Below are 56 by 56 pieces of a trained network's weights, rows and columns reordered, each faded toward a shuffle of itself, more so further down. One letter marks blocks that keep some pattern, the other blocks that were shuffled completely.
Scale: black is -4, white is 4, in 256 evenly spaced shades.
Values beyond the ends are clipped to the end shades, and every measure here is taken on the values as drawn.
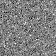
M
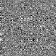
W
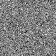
M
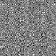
W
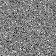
M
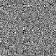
W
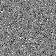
M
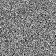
M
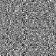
W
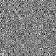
W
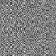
W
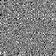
W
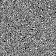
M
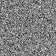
M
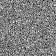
M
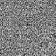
W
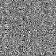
W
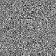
W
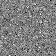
M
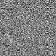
W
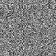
W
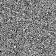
M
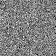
M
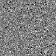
W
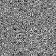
W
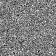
M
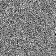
M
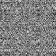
W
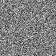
M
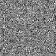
W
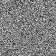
M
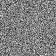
M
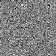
W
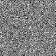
W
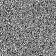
M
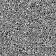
M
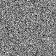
M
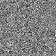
W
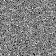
M
